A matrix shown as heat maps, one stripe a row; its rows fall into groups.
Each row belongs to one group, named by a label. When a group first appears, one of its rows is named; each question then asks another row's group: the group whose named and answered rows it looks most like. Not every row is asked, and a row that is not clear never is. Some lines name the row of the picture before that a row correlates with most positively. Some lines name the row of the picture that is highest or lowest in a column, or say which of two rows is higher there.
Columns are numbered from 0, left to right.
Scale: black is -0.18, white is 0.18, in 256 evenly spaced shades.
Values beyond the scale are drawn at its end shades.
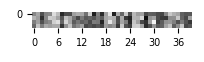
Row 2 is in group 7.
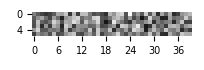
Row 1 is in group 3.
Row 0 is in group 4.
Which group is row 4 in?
7
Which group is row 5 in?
3
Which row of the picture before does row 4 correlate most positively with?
0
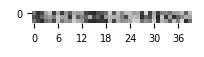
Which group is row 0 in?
4
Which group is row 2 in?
4
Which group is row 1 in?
4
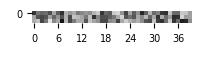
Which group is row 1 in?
4
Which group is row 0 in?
3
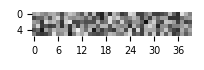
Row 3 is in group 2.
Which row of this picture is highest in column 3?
2
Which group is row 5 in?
4
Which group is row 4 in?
4
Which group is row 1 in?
4
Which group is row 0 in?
3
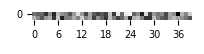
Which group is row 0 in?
4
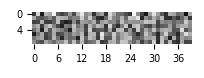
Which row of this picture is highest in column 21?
4
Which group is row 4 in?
4
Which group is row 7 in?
4
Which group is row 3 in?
7
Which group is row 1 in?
4
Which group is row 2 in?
2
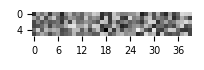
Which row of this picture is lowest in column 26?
5
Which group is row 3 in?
3
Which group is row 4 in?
7
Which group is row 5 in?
2
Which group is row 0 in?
3
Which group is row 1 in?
3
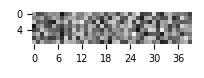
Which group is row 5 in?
7
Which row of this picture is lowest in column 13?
5
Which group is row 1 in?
3
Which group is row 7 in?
3
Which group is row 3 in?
2
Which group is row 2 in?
4
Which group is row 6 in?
2
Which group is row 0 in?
7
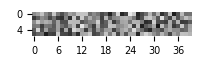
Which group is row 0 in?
3
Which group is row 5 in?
2
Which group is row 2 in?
7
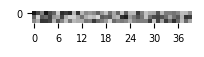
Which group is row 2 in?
4
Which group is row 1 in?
3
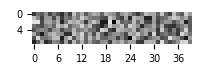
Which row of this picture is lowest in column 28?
1
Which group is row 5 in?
4
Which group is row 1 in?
7
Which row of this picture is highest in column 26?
5
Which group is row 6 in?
7
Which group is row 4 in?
2
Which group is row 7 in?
2
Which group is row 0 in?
2
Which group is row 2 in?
7
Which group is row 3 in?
4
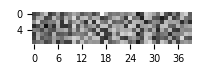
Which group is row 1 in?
3
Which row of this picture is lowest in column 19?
5
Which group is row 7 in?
2
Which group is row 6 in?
3
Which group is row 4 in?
4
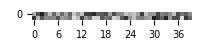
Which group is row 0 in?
4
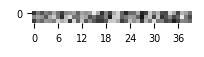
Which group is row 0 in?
3
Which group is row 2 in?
4
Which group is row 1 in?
3
